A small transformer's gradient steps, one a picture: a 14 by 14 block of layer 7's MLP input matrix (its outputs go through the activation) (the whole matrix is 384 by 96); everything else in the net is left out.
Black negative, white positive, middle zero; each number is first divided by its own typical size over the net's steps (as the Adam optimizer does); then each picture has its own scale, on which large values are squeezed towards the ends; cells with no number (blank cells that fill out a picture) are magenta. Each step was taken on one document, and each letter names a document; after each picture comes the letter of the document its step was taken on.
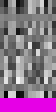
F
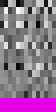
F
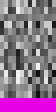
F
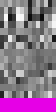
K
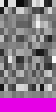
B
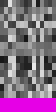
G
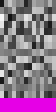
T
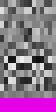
T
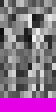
G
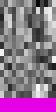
B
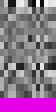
B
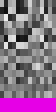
G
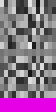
G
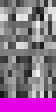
K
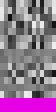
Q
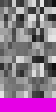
Q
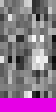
Q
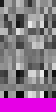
K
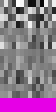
Q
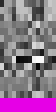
B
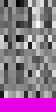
F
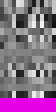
K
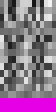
T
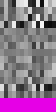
B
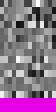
K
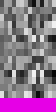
Q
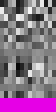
K
